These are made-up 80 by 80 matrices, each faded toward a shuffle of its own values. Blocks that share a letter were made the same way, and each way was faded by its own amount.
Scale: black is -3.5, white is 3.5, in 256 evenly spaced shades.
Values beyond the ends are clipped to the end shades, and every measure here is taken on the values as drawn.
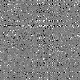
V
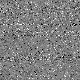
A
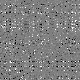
V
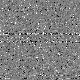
A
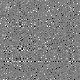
V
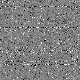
A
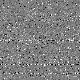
A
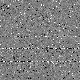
A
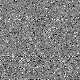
A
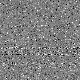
A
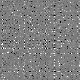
V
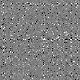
V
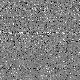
A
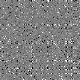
V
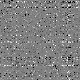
V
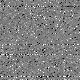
A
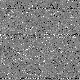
A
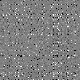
V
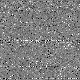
A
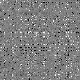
V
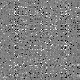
V
